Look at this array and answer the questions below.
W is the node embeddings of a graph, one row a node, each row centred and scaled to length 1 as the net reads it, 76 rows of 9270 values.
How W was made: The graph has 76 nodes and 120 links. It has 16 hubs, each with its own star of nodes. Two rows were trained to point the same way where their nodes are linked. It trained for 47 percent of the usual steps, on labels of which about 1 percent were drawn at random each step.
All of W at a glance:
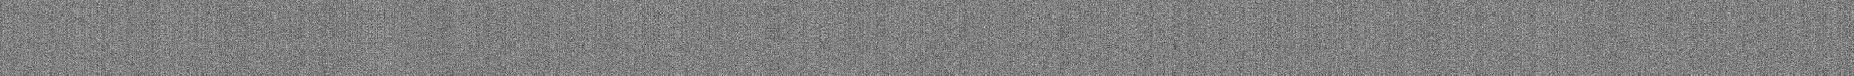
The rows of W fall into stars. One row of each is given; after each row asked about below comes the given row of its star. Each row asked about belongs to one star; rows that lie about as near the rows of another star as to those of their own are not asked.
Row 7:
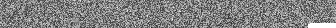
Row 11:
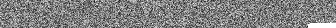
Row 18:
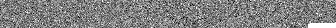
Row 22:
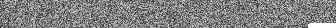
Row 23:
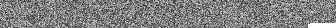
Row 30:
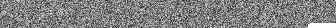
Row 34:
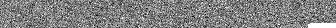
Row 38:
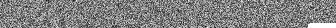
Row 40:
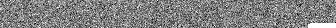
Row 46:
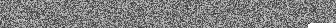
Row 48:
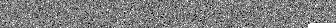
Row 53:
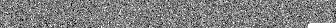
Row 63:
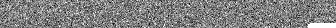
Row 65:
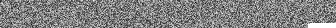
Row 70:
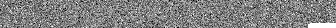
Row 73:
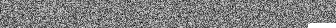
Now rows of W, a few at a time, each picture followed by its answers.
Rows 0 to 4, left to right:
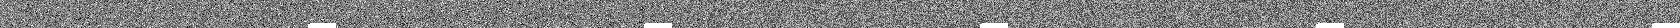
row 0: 11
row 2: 34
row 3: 40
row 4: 53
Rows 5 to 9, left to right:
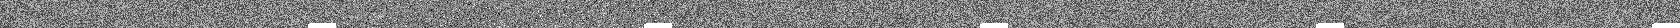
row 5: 22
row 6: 30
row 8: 23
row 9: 30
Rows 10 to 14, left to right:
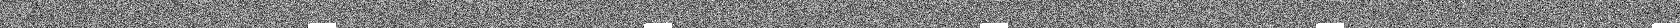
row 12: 18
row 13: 18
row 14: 46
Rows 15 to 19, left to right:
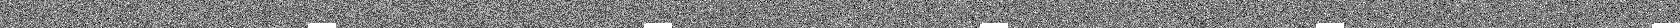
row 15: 73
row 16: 73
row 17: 53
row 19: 40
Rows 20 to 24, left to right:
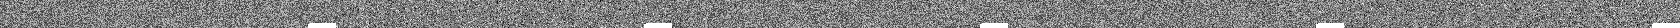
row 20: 53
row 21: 63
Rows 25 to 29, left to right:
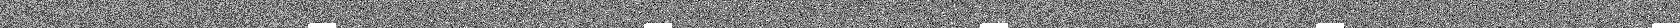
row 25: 7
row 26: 46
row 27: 46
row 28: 38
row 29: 53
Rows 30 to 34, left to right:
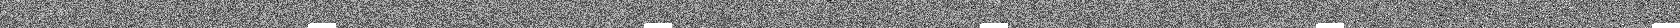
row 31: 65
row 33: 40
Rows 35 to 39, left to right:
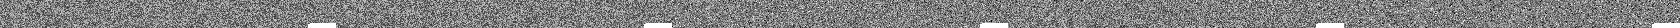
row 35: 11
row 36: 63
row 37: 38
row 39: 7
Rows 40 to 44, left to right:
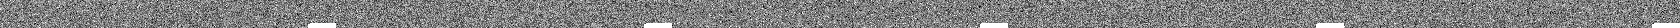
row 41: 11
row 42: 48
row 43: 22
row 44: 30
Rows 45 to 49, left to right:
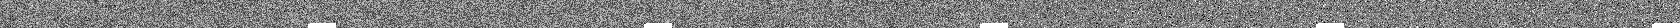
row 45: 22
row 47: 40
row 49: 46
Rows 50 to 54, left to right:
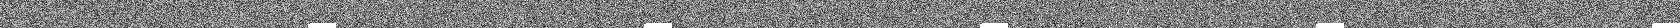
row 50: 34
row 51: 63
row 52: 30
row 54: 18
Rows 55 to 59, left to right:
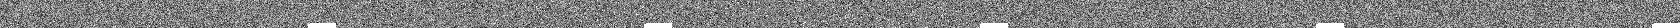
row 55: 73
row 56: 11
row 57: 63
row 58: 7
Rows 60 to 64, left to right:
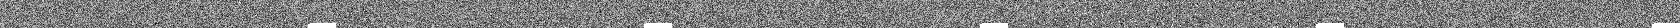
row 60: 23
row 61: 65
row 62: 30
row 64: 63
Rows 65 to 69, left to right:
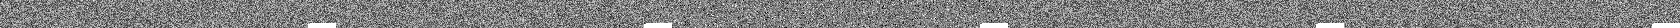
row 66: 11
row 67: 48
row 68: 34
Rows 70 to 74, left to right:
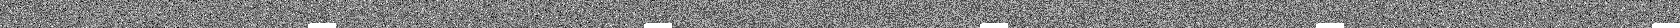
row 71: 7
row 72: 48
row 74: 70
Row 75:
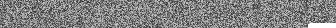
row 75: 70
